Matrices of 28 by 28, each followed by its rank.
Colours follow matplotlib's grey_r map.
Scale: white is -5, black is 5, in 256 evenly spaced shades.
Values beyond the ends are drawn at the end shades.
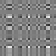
one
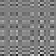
one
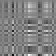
one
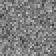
full rank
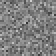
full rank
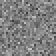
full rank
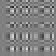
one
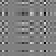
one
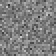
full rank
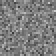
full rank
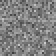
full rank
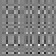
one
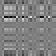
one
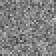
full rank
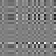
one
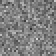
full rank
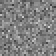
full rank
